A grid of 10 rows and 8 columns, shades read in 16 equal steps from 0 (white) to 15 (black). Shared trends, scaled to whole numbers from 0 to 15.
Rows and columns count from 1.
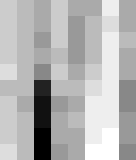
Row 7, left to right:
3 5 14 6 5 1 1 7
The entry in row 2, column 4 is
3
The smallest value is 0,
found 3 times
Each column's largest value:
4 5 15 6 6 5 2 7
